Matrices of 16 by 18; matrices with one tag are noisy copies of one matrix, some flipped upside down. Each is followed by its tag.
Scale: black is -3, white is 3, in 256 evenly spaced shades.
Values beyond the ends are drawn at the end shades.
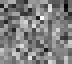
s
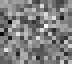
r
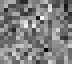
s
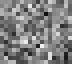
s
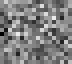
r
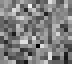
s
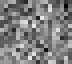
s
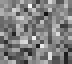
s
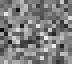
r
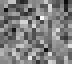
s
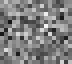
r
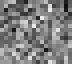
s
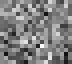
s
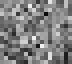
s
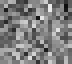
s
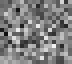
r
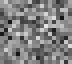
r
